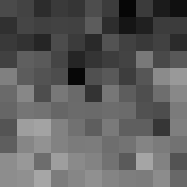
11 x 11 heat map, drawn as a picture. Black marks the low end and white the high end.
There are no regular stripes. The field climbs toward the bottom. The bottom middle is the calmest part. The ninth with the highest average is the bottom left.
